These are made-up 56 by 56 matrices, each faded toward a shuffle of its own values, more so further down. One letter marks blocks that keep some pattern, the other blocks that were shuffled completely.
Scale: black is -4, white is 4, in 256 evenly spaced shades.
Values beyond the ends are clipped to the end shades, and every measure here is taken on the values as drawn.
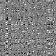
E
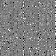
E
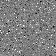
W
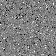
W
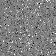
W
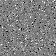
W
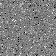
W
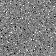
W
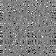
E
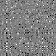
E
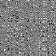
E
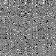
E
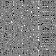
E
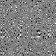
E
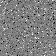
W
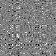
E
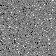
W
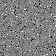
W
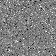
W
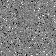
W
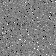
W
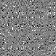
E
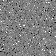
W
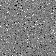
W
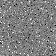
W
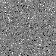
W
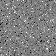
W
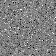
W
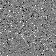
W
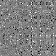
E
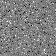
W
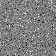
W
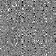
E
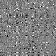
E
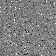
W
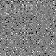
E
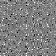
E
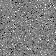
W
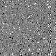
E
